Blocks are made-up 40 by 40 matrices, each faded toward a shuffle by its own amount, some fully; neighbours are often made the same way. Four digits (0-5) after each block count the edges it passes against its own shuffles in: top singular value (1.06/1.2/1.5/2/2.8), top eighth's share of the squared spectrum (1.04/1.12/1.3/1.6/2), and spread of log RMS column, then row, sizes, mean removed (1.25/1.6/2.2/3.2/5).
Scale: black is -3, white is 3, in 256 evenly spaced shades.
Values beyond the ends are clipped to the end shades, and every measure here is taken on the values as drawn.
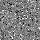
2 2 0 0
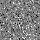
2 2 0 1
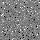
0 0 0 0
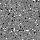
1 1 0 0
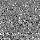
1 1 0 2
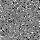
0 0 0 0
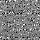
1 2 0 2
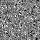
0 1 0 0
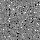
2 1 0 0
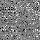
3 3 1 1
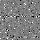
3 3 0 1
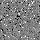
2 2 0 0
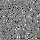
2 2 0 1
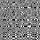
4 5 1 3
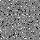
2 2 0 1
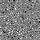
1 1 0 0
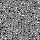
0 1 0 0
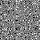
3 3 1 1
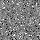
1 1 0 0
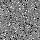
0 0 0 0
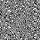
3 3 1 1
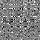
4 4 1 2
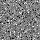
0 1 0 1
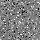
1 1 1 0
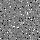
1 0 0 0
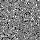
2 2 0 0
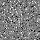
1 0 0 0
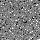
0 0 0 0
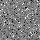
0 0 0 0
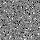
0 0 0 0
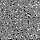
1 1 0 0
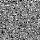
0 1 0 2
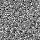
0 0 0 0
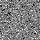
2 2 0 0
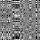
4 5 4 2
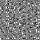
3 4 2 2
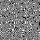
3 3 1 1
